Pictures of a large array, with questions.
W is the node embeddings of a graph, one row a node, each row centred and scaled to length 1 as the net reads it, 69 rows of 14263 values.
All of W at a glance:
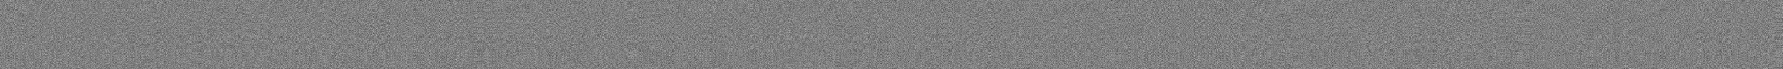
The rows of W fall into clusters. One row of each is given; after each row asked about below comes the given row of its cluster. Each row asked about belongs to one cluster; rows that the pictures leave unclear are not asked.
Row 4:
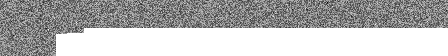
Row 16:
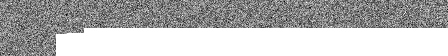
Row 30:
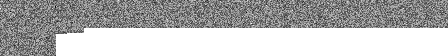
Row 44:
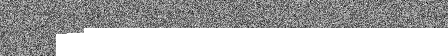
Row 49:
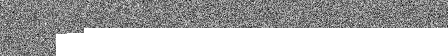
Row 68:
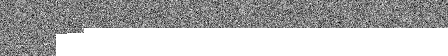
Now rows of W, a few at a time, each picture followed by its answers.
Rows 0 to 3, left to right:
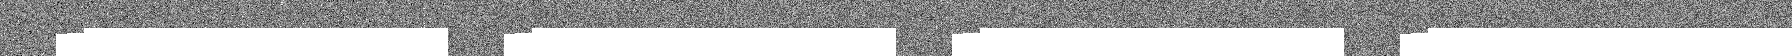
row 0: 68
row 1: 44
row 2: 49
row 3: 44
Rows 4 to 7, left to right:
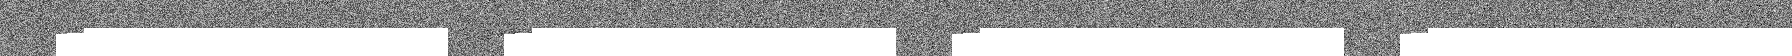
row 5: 68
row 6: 4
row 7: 49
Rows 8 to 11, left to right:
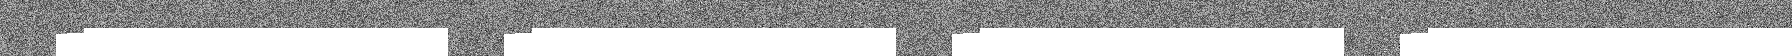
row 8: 4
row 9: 16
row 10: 16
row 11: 49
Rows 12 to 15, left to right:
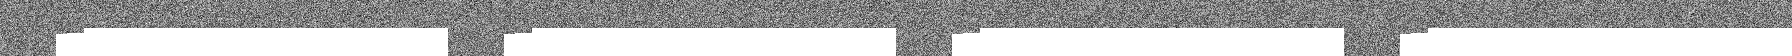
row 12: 4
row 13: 30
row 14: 16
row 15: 44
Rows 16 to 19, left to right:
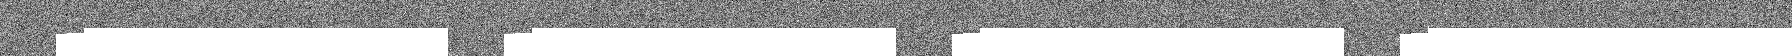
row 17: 49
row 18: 30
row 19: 68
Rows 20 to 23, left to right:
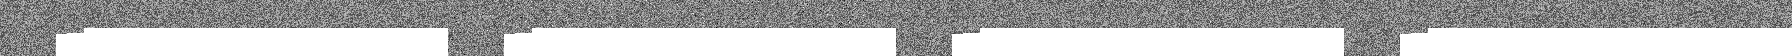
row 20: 44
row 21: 44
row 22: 30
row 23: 16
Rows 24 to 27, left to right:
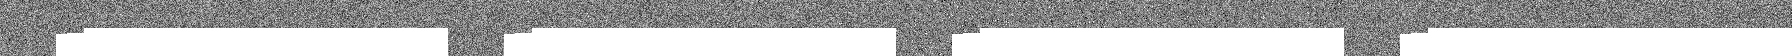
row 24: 4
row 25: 44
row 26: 68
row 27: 49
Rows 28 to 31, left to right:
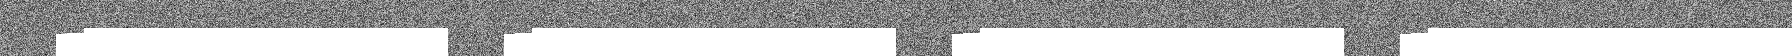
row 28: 4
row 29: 44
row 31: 44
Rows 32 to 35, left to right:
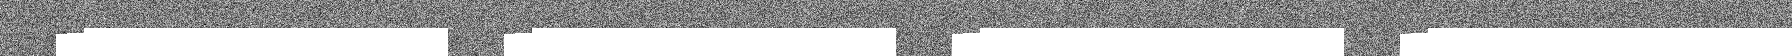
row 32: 30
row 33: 49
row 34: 44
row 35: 4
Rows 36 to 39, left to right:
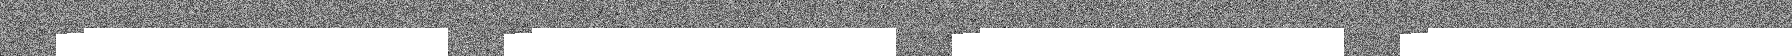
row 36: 68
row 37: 68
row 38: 30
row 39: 30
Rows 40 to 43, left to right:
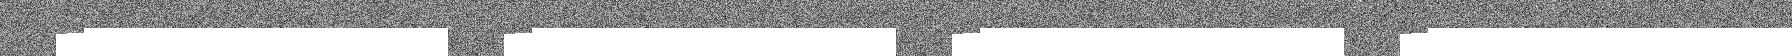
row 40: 16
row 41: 49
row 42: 49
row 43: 4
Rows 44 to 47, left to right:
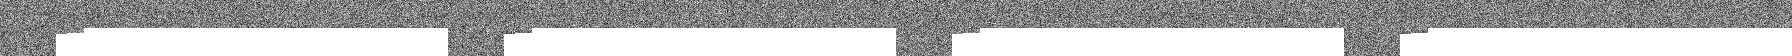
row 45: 30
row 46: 4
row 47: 30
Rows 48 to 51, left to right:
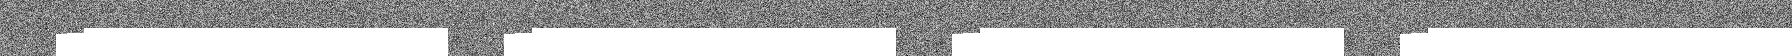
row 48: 4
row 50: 49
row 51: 49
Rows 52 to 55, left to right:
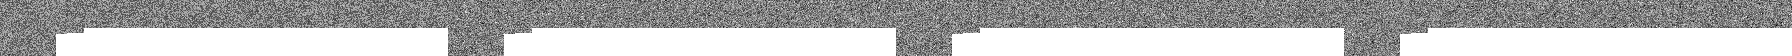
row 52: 16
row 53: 68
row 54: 49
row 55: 16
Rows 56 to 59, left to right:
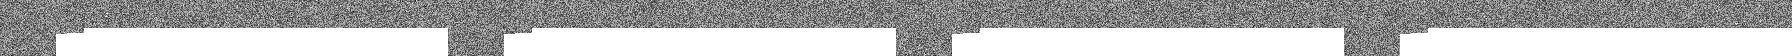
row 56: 16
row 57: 30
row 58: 16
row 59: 44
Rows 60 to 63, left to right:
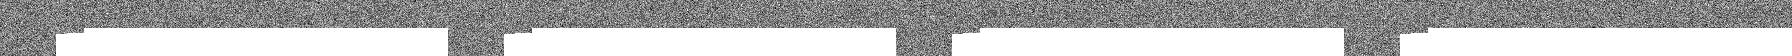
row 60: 16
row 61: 49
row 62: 44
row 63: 49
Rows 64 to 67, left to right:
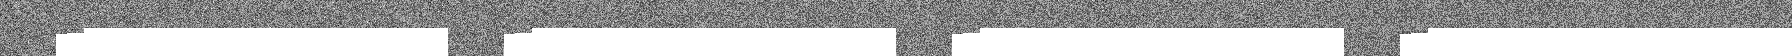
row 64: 68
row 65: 44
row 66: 44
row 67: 30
